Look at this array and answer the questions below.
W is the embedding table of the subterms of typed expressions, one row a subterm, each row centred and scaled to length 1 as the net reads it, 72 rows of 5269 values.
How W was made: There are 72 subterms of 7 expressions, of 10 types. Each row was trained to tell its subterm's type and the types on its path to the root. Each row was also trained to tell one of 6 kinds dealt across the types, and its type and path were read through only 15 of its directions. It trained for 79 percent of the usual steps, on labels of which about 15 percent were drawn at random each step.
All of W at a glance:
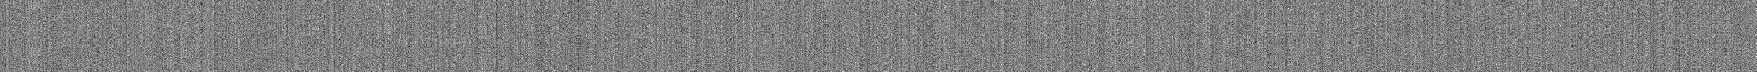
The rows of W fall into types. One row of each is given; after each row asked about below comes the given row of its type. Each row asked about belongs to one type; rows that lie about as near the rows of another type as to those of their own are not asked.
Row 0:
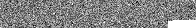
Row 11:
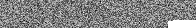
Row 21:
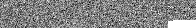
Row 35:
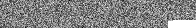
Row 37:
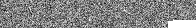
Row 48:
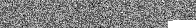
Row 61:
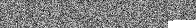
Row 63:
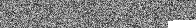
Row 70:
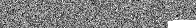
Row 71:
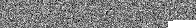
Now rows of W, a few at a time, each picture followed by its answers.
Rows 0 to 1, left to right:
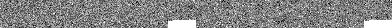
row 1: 48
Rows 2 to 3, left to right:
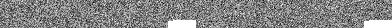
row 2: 61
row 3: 37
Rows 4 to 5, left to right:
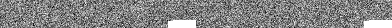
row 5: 48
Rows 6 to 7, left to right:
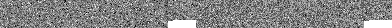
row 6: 21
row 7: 21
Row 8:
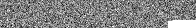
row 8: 61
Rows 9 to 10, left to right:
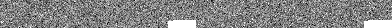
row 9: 63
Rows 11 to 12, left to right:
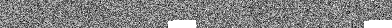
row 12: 35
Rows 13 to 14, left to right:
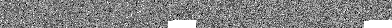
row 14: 0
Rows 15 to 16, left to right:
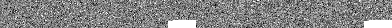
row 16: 71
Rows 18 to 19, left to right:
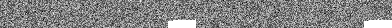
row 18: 61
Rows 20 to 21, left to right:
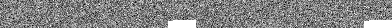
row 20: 48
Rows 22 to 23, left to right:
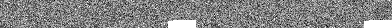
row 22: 37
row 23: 0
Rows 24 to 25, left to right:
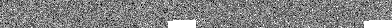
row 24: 35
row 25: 63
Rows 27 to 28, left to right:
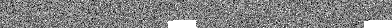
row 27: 37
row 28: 71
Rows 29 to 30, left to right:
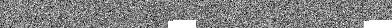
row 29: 37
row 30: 48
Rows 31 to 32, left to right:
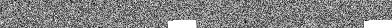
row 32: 71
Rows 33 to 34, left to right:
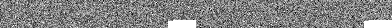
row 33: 61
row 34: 11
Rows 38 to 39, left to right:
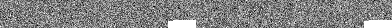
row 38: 21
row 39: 35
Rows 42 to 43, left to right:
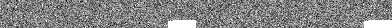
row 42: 0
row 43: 0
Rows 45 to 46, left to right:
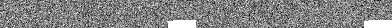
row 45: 63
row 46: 35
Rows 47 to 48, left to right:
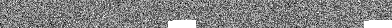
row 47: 71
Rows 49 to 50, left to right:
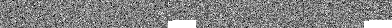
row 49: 21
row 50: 61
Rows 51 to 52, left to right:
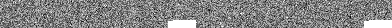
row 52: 37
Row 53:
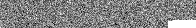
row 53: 11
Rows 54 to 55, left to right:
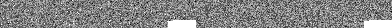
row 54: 48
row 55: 61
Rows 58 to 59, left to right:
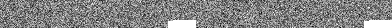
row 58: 0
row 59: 63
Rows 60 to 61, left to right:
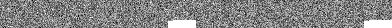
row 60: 35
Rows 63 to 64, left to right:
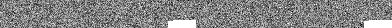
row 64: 35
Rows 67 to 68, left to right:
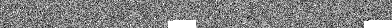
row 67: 48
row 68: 35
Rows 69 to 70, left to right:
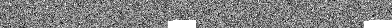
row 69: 48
